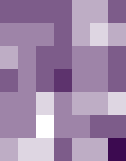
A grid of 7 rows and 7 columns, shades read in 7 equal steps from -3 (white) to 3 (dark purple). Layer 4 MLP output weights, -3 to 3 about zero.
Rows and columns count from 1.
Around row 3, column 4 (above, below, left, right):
1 2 1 0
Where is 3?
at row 7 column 7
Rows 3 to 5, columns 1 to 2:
-1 0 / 1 0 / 0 0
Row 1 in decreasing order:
1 1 1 1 1 -1 -1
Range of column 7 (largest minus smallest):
5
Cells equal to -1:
10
